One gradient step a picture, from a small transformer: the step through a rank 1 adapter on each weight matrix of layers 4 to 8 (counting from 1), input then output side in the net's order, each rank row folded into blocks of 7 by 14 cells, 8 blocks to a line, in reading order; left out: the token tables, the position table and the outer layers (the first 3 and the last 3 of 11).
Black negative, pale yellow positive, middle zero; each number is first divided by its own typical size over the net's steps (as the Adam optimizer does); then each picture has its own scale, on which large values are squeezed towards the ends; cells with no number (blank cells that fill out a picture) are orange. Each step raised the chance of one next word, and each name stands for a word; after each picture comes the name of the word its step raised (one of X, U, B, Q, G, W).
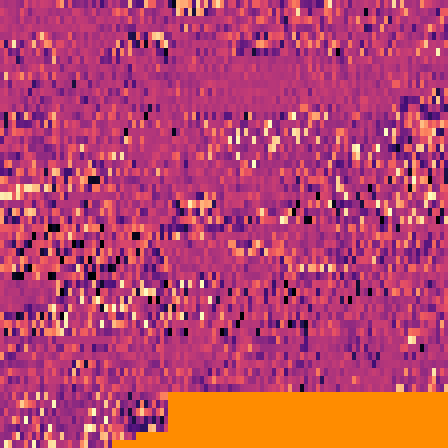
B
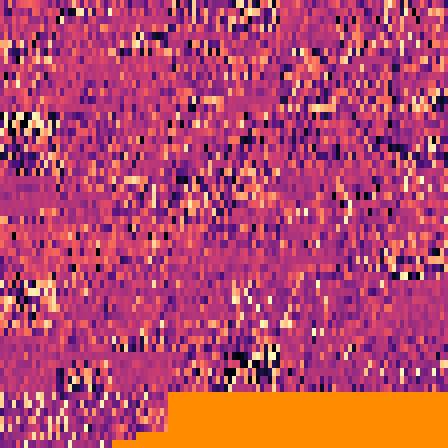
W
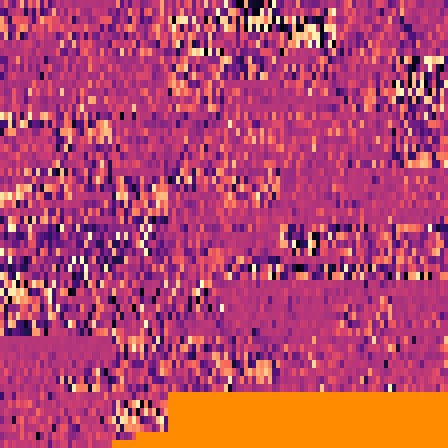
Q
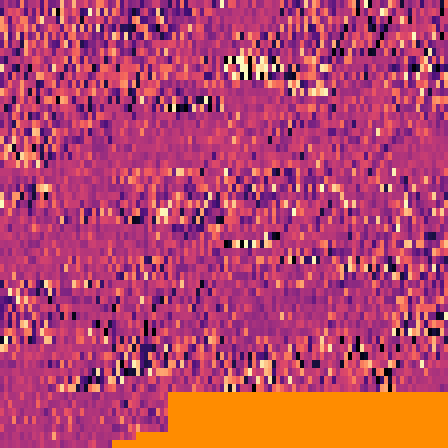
W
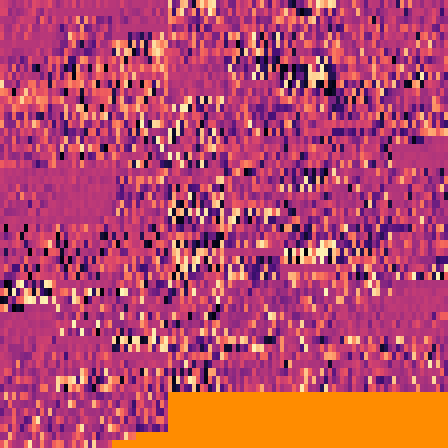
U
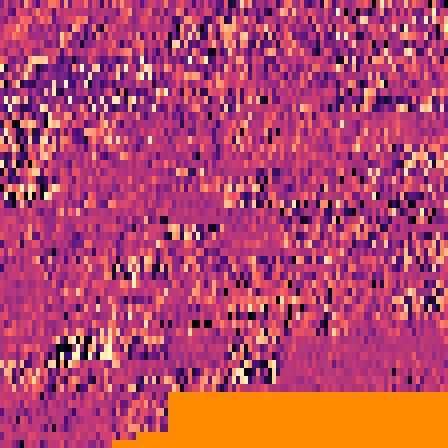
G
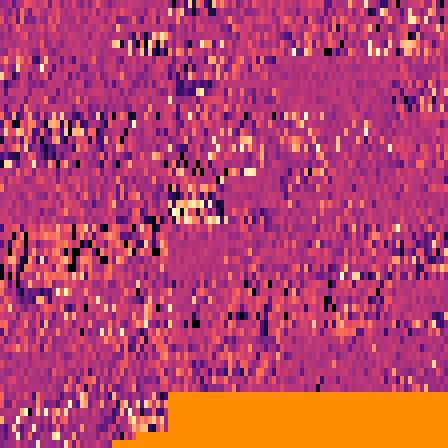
B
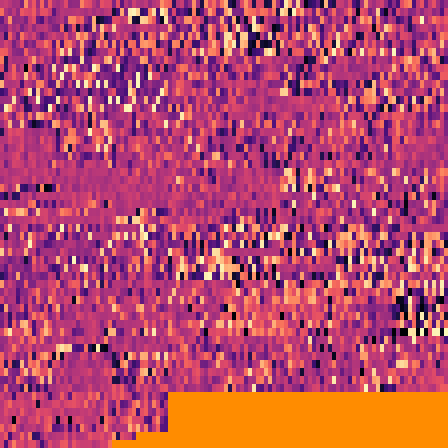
G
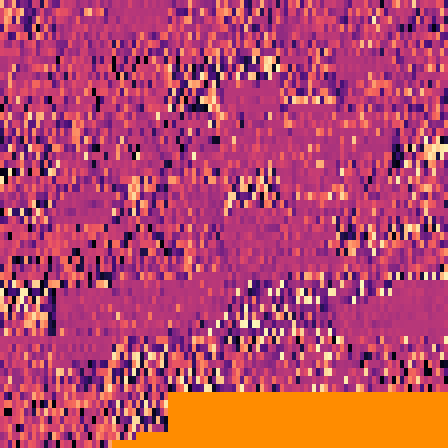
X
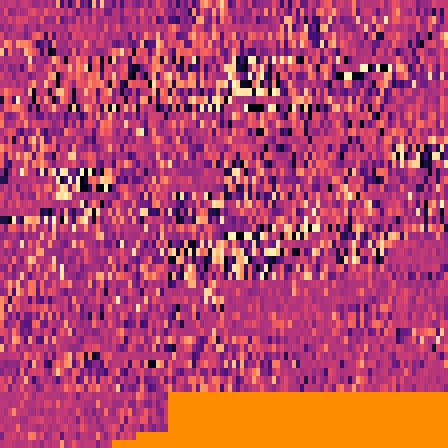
U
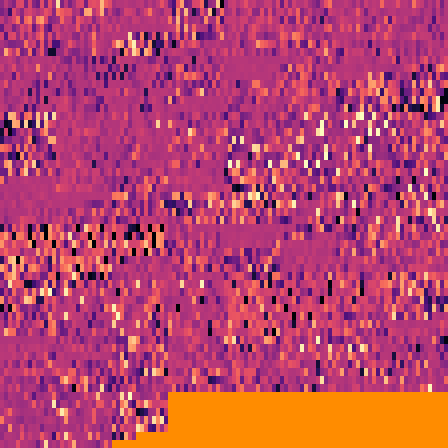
B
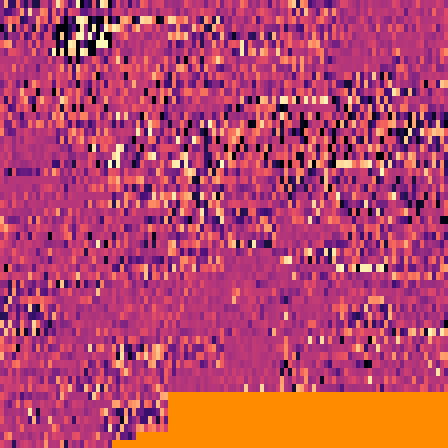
U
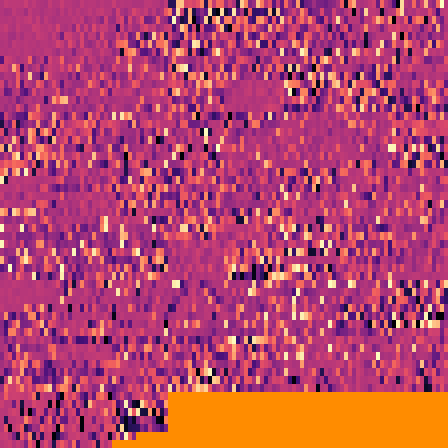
Q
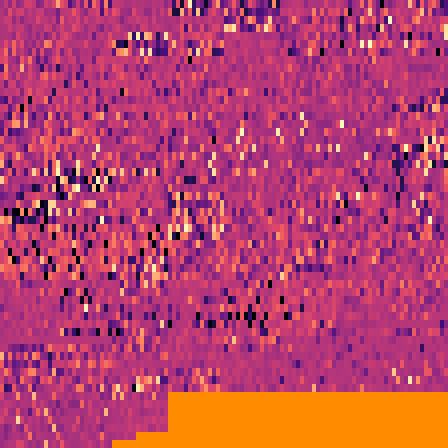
B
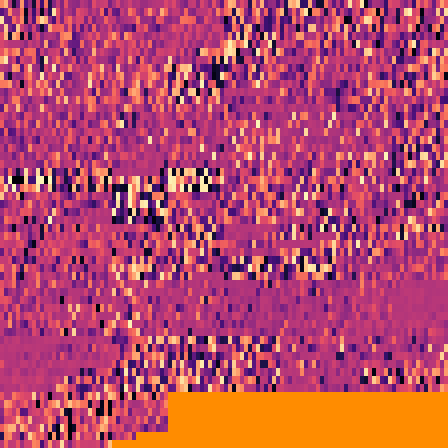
X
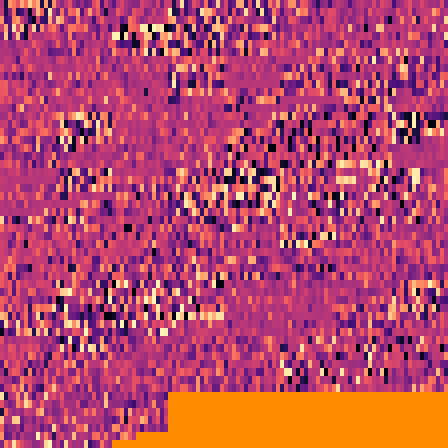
U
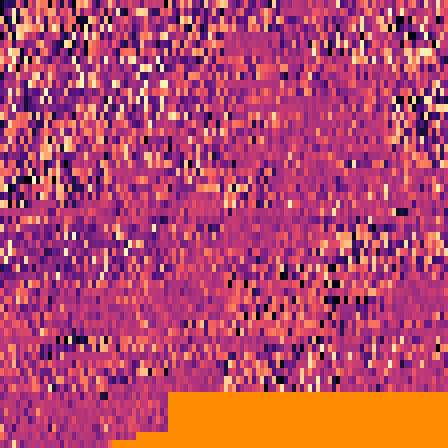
G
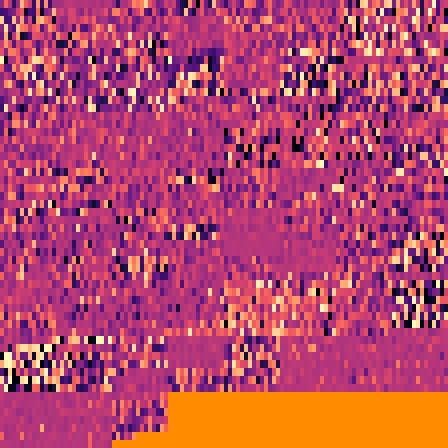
G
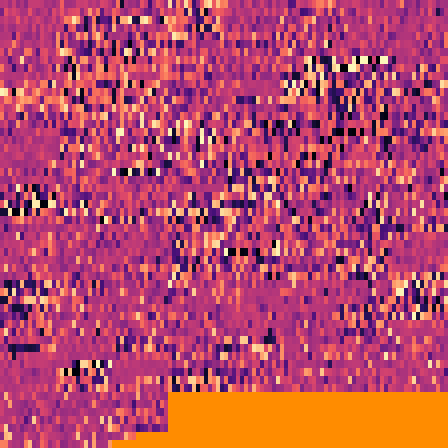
U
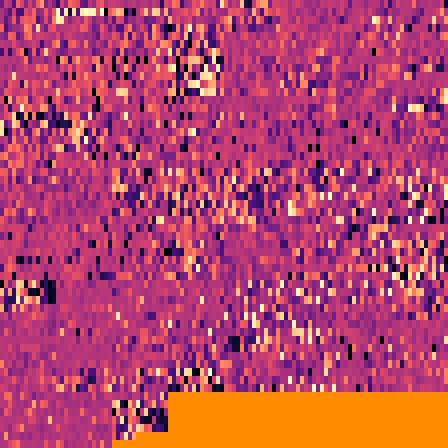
W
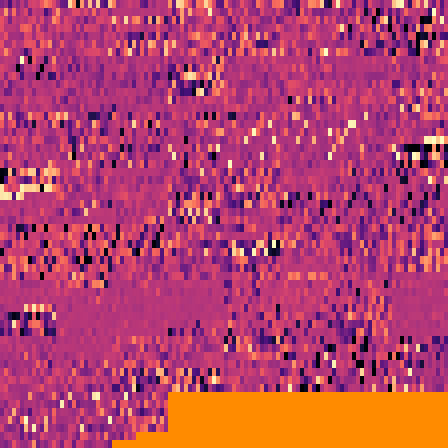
B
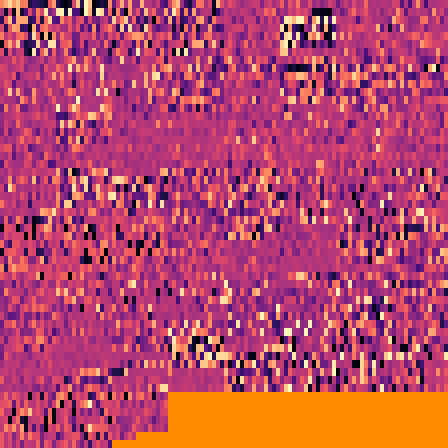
X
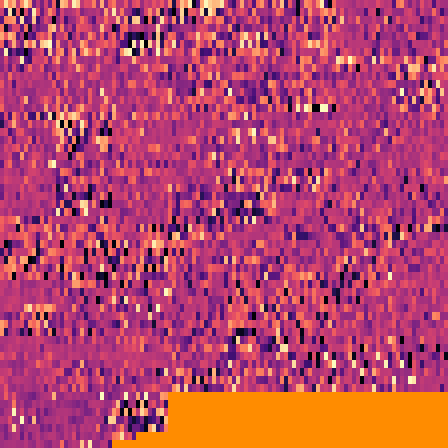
B
